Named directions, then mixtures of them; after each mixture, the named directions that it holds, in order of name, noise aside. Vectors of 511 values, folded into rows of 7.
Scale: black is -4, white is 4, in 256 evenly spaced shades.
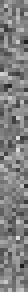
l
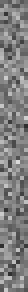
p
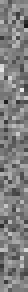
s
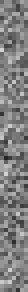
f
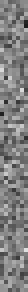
f, s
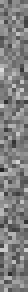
p, s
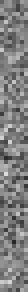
f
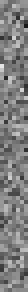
p, s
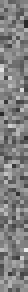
f, s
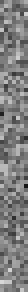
f, l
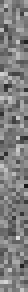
f, l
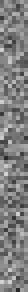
f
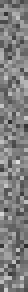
p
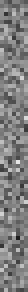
l, p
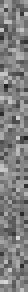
f, l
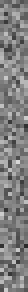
p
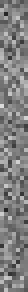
p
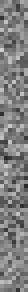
f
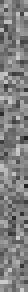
f, l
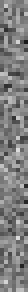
l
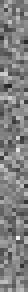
l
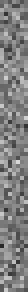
p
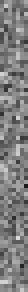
f, l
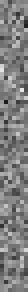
s
